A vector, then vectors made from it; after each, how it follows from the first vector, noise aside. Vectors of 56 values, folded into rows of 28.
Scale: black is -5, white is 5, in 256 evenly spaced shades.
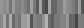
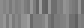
shrunk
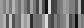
scaled up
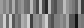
scaled up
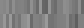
shrunk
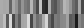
scaled up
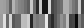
scaled up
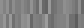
shrunk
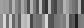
scaled up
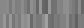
shrunk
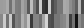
scaled up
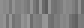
shrunk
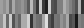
scaled up
